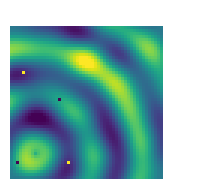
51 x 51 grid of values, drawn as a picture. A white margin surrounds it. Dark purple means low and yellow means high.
Rings: centred on the bottom left. Ninth with the lowest average: middle left. Lone odd cells: 4, 2 higher and 2 lower than their neighbours. Mirror symmetry: none.
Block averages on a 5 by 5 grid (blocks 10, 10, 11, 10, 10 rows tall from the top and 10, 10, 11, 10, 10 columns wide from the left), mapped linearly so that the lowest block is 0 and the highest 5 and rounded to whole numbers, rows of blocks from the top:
3 2 1 2 4 / 0 2 5 3 2 / 1 2 1 4 2 / 1 0 2 0 2 / 4 1 2 0 3
